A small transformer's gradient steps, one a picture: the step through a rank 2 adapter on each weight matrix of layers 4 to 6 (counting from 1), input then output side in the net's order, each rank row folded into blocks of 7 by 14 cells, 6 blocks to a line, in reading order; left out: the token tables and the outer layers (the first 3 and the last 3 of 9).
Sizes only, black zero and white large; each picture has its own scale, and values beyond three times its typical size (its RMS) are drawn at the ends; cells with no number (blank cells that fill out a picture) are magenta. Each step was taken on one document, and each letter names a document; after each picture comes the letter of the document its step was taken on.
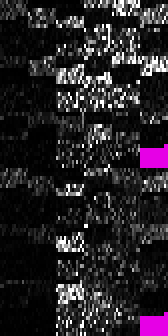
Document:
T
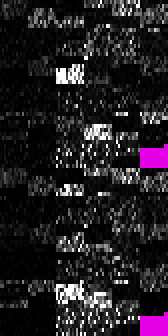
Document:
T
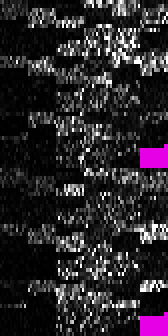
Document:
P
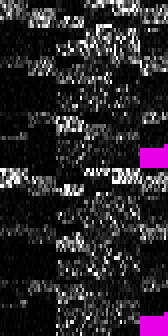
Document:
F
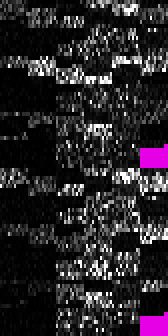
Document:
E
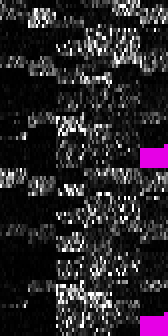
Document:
F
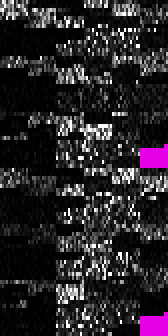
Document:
E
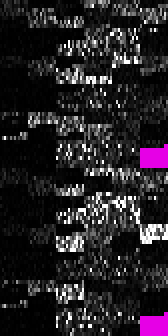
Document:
E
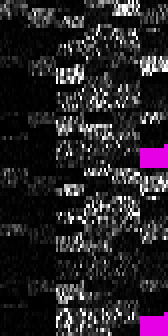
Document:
F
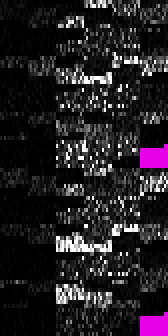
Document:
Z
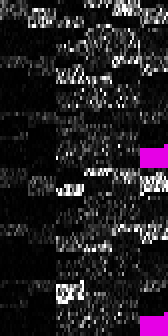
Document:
F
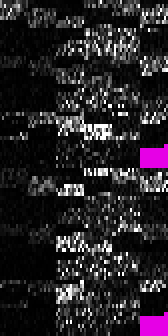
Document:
P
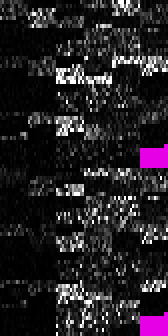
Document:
F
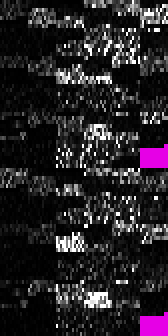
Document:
T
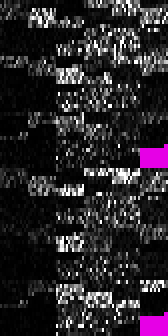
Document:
P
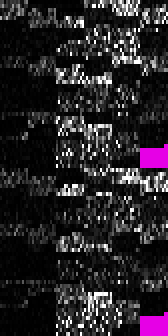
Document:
P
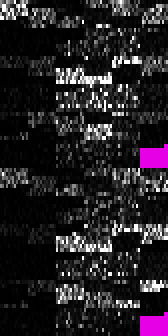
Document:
Z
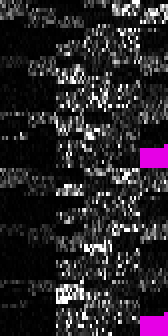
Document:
Z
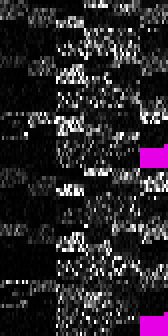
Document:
T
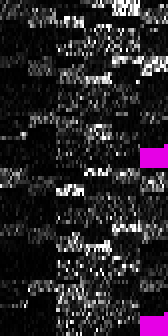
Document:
T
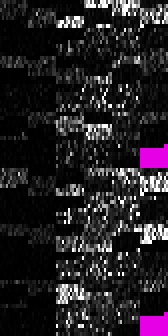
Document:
Z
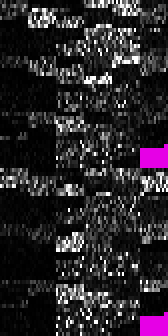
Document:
P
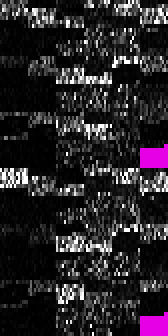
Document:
E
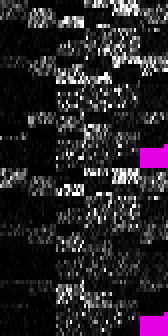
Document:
P
